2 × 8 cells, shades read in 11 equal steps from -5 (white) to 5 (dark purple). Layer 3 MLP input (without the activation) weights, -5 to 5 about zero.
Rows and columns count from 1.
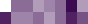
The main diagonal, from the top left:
-5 0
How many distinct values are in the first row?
5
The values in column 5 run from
-1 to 0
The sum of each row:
1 11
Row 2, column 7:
4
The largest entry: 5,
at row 1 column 7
